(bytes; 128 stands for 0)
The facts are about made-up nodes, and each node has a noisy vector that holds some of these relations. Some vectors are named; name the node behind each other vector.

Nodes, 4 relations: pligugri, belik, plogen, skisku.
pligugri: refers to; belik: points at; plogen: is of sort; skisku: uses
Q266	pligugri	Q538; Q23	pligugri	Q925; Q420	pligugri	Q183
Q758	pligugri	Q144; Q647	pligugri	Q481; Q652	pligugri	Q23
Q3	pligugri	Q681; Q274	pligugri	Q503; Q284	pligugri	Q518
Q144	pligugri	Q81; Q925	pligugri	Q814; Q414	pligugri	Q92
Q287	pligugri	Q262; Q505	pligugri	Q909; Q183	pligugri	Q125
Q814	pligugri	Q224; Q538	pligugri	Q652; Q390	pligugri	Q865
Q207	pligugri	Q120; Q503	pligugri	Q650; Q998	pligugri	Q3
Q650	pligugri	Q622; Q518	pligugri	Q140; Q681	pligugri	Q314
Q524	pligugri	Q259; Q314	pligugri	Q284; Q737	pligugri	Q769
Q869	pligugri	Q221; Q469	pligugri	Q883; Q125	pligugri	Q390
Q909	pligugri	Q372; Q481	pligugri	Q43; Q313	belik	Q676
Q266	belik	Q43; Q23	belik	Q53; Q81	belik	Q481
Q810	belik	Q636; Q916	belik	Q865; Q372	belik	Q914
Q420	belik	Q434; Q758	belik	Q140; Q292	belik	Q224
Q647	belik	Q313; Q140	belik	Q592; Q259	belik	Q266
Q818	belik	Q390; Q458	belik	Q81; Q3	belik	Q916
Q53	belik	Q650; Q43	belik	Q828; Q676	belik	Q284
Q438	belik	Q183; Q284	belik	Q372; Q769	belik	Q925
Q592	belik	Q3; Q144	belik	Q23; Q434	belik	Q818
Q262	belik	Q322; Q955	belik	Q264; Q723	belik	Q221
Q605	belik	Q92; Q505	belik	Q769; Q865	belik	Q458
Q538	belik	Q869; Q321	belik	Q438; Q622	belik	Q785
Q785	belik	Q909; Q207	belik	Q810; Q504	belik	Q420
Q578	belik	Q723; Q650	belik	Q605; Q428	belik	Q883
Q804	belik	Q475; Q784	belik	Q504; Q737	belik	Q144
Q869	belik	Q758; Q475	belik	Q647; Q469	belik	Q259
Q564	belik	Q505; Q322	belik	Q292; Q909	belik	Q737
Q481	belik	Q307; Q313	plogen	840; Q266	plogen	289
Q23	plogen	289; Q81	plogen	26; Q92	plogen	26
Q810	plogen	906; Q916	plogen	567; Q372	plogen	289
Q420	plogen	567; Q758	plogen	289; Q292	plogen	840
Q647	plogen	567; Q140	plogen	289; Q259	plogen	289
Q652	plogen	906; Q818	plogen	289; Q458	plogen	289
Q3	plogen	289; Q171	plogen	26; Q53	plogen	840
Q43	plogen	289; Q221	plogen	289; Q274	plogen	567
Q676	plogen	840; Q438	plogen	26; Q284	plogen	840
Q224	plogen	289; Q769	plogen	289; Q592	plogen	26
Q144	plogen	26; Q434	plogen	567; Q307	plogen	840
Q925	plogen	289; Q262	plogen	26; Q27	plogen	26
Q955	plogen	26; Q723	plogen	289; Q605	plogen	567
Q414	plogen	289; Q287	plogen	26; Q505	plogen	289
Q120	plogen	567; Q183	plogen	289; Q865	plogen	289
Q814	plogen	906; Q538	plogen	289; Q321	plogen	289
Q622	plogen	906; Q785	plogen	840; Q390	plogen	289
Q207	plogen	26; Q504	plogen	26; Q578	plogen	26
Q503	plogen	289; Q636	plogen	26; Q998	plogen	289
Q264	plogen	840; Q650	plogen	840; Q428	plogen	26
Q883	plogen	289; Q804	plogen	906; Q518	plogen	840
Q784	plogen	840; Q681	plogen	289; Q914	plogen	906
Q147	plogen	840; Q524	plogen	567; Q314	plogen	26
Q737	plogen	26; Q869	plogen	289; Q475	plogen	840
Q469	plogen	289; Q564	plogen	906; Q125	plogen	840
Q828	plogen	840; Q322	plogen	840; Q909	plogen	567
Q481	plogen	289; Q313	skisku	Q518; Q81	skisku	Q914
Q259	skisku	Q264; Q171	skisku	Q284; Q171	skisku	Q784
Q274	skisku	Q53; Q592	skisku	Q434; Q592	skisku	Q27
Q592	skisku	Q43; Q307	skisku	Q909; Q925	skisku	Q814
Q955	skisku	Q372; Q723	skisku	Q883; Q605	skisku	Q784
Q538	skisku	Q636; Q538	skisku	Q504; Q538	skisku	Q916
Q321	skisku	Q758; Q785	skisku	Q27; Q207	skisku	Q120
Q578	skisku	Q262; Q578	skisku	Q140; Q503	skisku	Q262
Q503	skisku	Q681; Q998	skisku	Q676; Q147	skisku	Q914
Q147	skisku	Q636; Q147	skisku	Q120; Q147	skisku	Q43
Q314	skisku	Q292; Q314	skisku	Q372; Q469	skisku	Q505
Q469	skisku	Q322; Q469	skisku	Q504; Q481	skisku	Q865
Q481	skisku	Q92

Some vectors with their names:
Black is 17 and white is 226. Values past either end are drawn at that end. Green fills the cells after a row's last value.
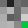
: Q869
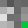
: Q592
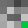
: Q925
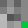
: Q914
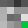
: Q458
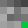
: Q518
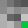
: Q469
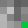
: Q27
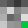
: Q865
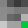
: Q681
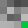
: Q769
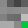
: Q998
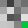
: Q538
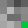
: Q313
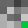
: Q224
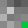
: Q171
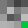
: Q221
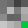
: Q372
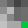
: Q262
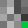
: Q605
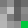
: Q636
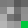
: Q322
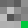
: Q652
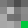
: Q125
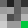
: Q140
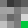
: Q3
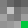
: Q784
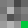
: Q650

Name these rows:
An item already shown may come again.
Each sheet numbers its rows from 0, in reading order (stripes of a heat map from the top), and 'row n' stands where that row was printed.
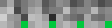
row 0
Q120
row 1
Q909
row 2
Q144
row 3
Q475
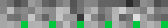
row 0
Q475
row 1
Q785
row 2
Q274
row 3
Q207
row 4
Q481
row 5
Q144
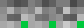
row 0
Q414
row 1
Q475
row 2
Q23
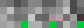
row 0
Q287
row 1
Q147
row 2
Q605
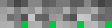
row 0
Q314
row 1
Q147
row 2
Q505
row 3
Q578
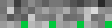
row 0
Q92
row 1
Q622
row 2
Q518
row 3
Q307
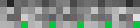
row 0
Q758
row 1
Q955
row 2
Q53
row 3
Q292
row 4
Q481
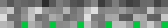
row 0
Q592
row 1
Q307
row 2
Q284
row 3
Q81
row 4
Q503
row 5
Q925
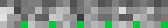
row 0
Q916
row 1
Q43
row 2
Q274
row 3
Q737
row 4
Q266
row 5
Q287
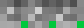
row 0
Q676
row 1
Q171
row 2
Q814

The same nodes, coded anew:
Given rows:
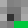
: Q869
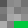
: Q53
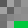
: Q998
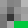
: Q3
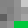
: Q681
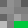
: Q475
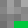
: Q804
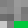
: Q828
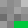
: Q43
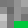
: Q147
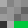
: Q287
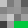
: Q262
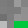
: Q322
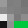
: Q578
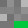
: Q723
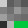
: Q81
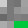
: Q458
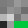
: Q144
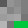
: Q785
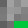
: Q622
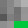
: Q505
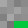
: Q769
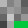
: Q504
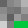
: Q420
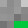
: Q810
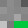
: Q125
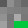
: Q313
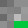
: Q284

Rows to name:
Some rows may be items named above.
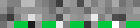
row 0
Q3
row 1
Q171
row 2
Q909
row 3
Q92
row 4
Q916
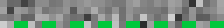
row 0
Q307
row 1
Q53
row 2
Q266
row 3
Q292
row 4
Q147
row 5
Q207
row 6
Q538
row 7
Q865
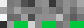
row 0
Q592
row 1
Q676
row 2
Q652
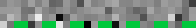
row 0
Q650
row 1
Q92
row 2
Q434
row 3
Q314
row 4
Q955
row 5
Q372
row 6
Q538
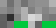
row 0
Q140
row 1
Q23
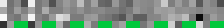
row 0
Q592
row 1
Q592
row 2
Q23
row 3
Q925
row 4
Q481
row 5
Q681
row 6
Q605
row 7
Q434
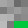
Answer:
Q224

